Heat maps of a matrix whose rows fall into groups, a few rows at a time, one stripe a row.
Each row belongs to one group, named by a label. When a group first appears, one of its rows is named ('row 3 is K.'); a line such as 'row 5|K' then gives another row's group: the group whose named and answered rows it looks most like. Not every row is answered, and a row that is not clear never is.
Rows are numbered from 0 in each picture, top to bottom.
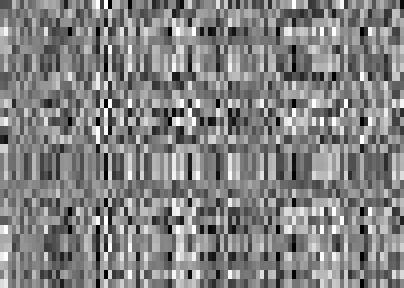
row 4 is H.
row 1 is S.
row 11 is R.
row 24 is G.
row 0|G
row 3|H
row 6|R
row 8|S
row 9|G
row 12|G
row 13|H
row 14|G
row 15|S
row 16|H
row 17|R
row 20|S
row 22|R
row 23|H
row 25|H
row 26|R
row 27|R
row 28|H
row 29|H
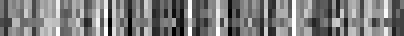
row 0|G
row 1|G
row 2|G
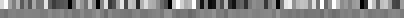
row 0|H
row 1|S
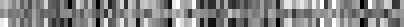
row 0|H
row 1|R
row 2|H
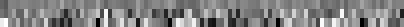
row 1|G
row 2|H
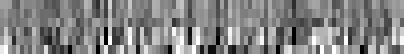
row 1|R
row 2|S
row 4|R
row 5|H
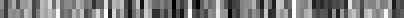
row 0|G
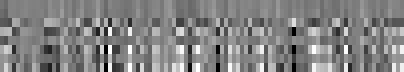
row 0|S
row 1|S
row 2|G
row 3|R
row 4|S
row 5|R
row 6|R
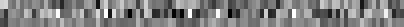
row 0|H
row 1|G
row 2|S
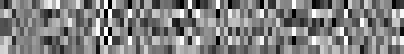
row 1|R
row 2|S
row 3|G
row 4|R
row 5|H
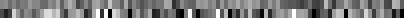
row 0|S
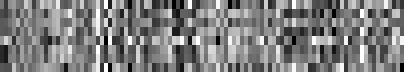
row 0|G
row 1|S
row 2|G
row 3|S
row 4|R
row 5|S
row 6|S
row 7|G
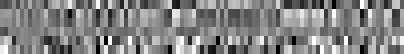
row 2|H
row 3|S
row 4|R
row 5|H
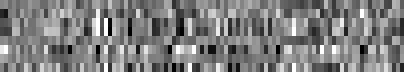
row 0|S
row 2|G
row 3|G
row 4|S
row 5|H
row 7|G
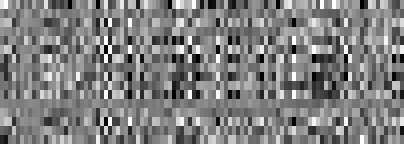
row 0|H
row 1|G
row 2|R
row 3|H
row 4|G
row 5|R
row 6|G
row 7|S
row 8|G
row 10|G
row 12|H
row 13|R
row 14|G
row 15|S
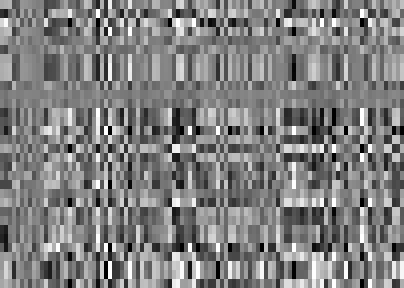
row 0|R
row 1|S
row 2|H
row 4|H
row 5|S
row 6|R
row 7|R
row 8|R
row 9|G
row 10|S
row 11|G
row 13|S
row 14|G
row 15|S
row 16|H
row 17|S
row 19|G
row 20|G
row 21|H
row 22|H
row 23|S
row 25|S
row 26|S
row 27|G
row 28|H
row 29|R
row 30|R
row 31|H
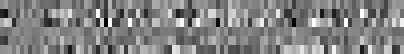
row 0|R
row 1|S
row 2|R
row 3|G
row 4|S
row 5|H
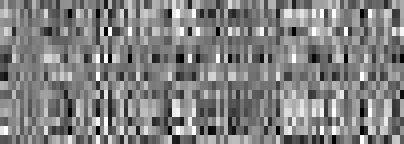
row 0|R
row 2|H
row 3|R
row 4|H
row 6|G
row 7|S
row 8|S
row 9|H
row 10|G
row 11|H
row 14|H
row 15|S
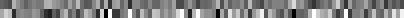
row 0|G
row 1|R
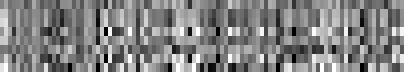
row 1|H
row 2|H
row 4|H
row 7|H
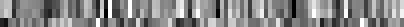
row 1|R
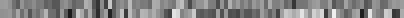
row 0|R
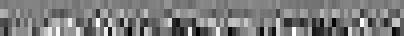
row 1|H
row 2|S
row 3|G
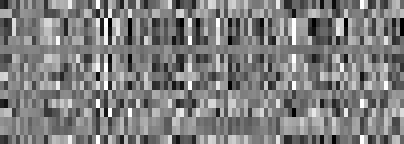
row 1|R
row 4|G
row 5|S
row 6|G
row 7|G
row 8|H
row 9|G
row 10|R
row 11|S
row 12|R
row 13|H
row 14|H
